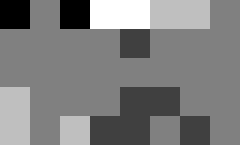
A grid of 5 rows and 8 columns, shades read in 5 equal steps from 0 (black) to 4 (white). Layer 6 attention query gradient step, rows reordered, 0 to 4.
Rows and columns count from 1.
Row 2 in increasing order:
1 2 2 2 2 2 2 2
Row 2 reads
2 2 2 2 1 2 2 2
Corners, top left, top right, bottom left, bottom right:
0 2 3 2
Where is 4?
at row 1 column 4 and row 1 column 5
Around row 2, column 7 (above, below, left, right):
3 2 2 2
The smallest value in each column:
0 2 0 1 1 1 1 2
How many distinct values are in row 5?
3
